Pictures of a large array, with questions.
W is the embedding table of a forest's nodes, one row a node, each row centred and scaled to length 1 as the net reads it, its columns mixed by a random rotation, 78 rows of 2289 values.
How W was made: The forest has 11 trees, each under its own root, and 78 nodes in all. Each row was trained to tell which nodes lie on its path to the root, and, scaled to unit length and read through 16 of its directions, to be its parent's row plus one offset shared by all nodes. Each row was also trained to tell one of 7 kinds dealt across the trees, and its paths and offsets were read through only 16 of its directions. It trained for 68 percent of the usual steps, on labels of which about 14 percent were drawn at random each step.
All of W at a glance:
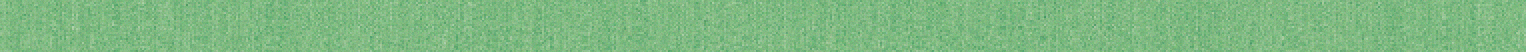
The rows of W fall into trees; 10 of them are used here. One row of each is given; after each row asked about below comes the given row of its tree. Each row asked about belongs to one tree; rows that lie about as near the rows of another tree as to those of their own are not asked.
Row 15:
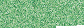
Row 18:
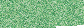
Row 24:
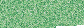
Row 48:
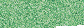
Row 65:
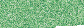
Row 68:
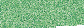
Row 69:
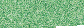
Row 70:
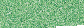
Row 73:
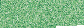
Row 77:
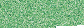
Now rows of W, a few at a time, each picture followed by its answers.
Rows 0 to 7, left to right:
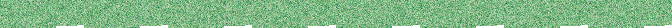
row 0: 73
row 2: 65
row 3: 18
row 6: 15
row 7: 15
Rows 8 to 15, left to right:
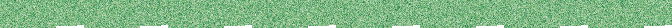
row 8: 70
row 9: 18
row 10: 73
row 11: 77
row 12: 73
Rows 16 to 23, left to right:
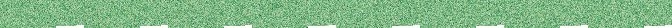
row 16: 15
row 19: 24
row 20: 70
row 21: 77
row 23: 77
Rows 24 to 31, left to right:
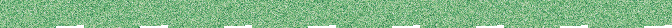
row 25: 15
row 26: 73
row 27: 70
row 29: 73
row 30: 69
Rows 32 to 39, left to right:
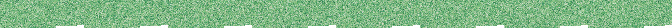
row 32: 18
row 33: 77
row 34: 73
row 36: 65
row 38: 18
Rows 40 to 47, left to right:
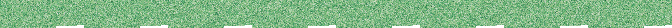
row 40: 73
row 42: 73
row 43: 18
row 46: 15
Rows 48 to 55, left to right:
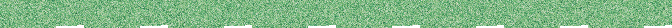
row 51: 15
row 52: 15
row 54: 18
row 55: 18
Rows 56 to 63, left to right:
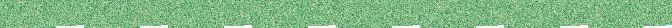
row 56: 69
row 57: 69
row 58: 15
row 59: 69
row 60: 15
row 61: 18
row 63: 65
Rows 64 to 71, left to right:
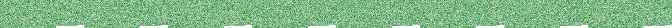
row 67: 73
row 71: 18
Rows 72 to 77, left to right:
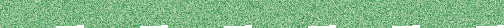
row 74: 69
